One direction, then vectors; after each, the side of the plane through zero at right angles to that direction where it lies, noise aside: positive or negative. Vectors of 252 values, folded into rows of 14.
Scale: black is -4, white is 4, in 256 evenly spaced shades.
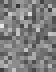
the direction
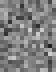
negative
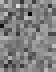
negative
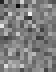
positive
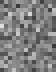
positive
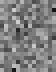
negative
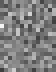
positive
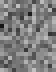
negative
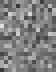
positive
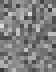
positive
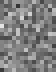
positive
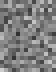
negative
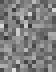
positive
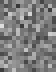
positive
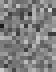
negative
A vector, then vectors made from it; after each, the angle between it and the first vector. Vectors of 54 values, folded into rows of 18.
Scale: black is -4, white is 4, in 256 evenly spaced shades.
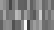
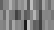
nearly opposite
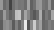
nearly parallel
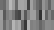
nearly opposite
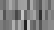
nearly opposite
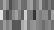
partly aligned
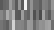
partly opposed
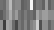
orthogonal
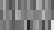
partly aligned
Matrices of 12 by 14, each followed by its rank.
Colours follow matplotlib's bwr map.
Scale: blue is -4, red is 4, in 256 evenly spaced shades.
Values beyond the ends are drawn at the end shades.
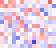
full rank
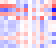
two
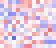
full rank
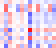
two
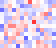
full rank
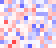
full rank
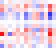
two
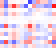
two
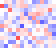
full rank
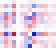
two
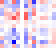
two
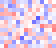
full rank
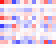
two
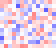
full rank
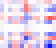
two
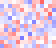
full rank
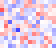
full rank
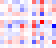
two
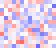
full rank
